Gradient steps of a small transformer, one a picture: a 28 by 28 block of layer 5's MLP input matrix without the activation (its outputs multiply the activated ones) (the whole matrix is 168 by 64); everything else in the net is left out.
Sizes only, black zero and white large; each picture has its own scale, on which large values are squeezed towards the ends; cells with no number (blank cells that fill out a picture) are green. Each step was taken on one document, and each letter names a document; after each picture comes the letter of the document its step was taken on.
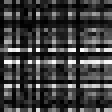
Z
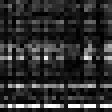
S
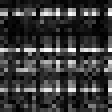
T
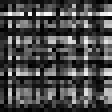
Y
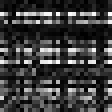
T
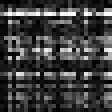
Y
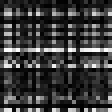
Z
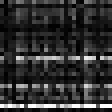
S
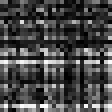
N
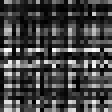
Z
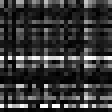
S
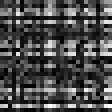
Y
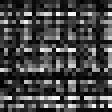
T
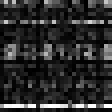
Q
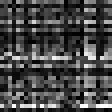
S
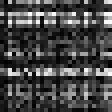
Y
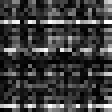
Q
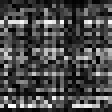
N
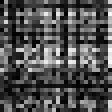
T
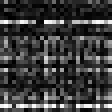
N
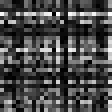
T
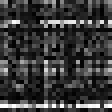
N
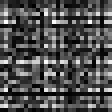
N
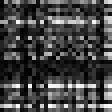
Q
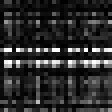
Z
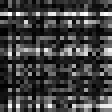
Y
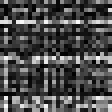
N
